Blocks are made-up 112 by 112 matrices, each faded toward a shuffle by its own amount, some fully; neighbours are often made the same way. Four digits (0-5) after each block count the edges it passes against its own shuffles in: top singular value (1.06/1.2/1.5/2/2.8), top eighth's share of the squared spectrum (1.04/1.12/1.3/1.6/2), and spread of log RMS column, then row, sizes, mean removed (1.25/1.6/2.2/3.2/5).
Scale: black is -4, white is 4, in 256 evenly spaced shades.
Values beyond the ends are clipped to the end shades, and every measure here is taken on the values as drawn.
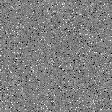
3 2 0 0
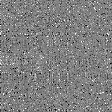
4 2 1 1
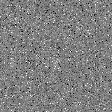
3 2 0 0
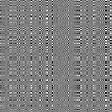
5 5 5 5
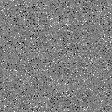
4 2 1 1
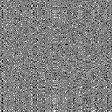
5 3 2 2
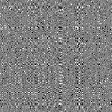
5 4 3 3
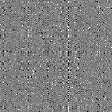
5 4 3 2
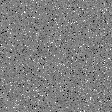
2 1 0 0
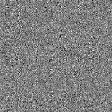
4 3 2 2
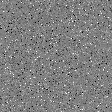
0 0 0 0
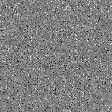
3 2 0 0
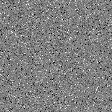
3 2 0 0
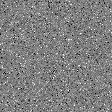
2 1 0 0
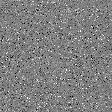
3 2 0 1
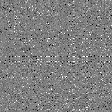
4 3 1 2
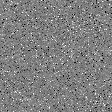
2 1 0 0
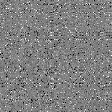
4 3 1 2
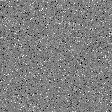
2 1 0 0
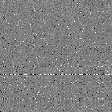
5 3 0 2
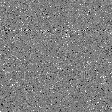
3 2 0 1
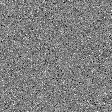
0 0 0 0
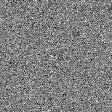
0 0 1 0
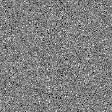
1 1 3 0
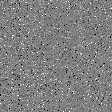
1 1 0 1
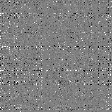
3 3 3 3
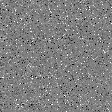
1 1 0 1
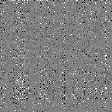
2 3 3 3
